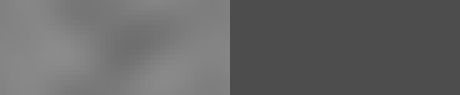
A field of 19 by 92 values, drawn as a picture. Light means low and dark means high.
The table splits into one row of 2 panels. Panel 1,1: middling, smooth, faint in contrast. Panel 1,2: high, flat.
